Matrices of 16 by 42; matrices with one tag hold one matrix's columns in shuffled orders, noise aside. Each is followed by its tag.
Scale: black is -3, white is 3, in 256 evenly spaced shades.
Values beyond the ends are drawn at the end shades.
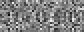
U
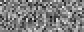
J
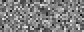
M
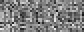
U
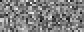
J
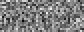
J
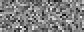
M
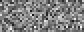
M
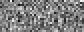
J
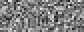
J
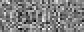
U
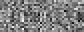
U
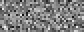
M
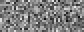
J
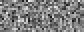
J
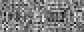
U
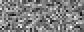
M
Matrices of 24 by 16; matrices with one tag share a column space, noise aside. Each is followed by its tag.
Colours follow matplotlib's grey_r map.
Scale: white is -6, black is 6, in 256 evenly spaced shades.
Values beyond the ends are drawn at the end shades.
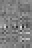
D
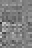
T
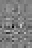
D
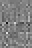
T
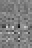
D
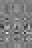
D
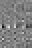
D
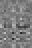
D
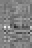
D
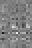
D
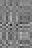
T
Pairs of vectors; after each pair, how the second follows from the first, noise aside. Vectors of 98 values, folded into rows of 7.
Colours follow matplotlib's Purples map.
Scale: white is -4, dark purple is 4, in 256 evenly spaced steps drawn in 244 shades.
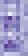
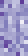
shuffled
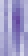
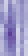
reversed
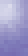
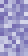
shuffled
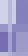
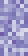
shuffled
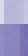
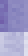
reversed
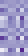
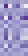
reversed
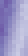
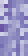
sign-scrambled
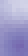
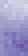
copied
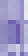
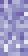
shuffled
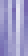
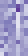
sign-scrambled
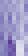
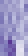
copied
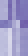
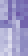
copied
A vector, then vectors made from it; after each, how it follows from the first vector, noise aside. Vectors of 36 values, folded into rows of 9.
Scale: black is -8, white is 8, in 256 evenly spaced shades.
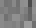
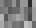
scaled up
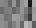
scaled up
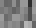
scaled up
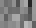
scaled up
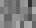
scaled up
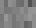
sign-scrambled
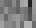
scaled up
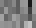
scaled up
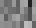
scaled up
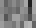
scaled up
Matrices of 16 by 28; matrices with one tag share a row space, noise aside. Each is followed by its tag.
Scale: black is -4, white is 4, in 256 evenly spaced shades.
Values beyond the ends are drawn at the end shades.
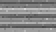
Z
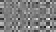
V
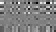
V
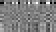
V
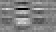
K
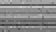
Z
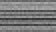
Z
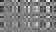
V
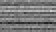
Z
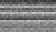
Z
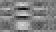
K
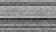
Z
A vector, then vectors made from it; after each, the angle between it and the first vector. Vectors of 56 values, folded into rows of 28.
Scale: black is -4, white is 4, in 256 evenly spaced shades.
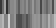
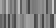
partly opposed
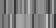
partly opposed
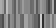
partly opposed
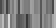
nearly parallel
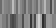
orthogonal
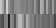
nearly opposite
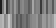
nearly parallel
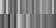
nearly opposite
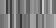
partly aligned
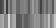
nearly parallel
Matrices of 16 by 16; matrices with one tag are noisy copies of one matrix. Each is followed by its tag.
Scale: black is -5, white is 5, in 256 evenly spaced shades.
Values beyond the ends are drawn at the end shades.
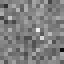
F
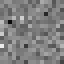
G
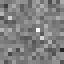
F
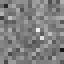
F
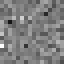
G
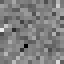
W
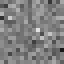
F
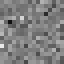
G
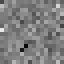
W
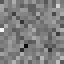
W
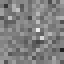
F
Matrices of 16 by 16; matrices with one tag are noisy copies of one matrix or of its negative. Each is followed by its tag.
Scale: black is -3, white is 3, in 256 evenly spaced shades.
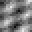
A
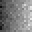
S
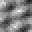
A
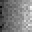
S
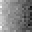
S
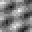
A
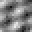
A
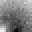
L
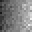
S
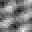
A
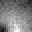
L
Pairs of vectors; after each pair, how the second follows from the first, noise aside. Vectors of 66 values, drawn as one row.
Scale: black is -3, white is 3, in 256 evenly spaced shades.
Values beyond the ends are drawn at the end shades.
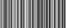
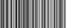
reversed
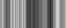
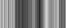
wrapped around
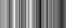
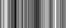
wrapped around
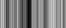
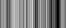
wrapped around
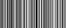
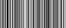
wrapped around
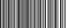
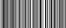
wrapped around
